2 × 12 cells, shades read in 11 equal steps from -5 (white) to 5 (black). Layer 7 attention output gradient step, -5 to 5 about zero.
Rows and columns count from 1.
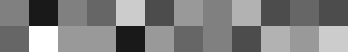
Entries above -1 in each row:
9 5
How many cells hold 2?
4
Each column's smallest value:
0 -5 -1 -1 -3 -1 -1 0 -2 -2 -1 -3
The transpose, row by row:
0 1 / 4 -5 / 0 -1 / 1 -1 / -3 4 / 2 -1 / -1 1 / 0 0 / -2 2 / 2 -2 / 1 -1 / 2 -3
